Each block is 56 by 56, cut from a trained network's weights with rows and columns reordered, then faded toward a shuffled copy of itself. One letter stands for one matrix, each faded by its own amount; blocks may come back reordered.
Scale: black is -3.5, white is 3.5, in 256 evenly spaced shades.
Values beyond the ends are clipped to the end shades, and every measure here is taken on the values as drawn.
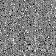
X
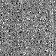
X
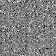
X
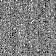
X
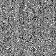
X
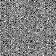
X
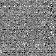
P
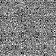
P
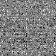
P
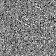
X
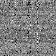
P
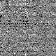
P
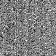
X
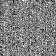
X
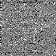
P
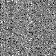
X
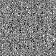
X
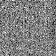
X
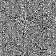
X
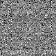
P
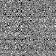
P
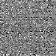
P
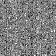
X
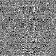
P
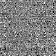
P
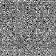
P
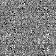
P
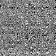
P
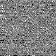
P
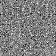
X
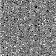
X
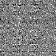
P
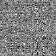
P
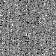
X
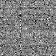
P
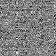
P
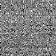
P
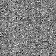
X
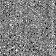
X
